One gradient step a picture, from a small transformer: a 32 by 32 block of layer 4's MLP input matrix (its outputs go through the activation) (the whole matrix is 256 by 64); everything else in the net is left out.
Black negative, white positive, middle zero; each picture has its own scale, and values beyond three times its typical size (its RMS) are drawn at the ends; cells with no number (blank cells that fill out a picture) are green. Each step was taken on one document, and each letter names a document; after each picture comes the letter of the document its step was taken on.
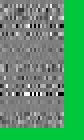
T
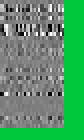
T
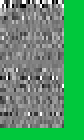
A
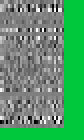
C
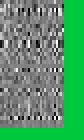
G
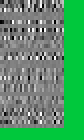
C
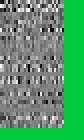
G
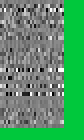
T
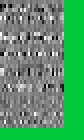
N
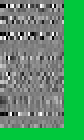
A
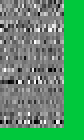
G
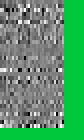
G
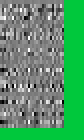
N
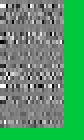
A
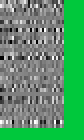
C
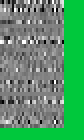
C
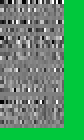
C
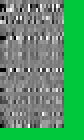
N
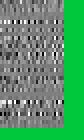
C
